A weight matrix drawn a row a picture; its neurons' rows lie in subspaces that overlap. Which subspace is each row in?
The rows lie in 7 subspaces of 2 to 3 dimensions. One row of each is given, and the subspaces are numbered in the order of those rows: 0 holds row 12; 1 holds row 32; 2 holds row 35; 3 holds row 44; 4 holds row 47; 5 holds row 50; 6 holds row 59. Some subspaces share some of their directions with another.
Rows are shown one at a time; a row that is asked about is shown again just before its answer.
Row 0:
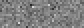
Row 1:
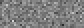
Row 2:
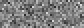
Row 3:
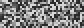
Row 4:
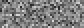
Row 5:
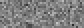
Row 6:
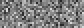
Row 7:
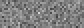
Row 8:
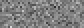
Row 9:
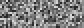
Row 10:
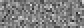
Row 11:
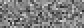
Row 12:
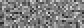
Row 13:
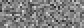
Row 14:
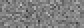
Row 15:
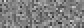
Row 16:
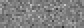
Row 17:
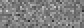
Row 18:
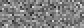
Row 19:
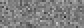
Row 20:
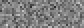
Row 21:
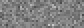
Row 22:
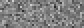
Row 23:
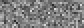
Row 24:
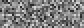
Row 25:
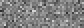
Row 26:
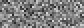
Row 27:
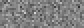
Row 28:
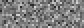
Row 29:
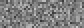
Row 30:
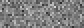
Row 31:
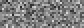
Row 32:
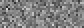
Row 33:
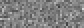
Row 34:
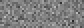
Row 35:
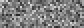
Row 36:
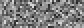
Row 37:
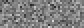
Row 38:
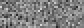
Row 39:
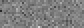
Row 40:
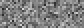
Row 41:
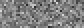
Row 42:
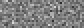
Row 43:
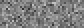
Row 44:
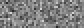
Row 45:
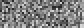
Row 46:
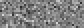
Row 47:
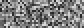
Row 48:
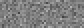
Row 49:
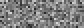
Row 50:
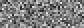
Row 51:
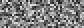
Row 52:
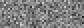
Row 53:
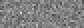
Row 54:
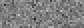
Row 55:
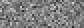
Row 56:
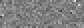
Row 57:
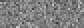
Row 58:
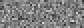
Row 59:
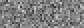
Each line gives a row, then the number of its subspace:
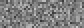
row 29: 6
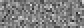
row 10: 2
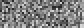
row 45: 1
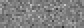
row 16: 2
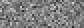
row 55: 3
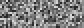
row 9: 3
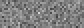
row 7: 6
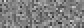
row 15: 4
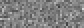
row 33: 3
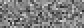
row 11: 4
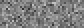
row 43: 1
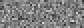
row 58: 2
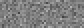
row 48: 5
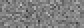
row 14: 0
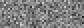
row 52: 5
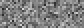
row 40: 1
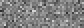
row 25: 1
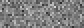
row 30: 4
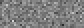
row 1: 1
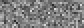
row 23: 0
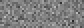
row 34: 2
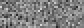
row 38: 3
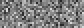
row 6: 1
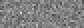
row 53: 2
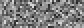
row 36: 4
